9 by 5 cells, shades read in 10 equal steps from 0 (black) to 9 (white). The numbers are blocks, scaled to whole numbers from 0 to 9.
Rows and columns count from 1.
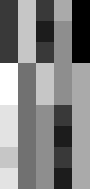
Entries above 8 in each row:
0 0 0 1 1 0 0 0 0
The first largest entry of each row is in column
2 2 2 1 1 1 1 1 1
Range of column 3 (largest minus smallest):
6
